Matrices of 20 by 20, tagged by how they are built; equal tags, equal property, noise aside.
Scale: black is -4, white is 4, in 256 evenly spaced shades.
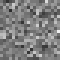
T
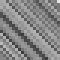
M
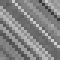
M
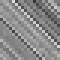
M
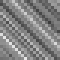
M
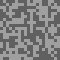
T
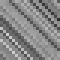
M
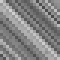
M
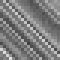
M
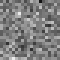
T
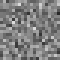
T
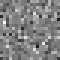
T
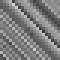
M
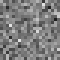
T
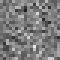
T
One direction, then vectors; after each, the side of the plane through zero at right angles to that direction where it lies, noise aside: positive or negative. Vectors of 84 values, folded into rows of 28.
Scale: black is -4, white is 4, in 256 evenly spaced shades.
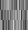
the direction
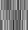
negative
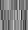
positive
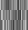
negative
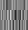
negative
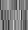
positive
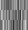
negative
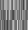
positive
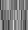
positive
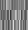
positive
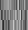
positive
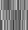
negative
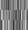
negative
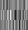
negative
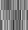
negative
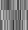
negative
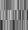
negative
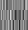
negative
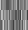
negative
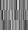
positive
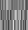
positive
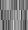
positive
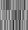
negative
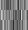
negative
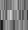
negative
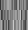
positive
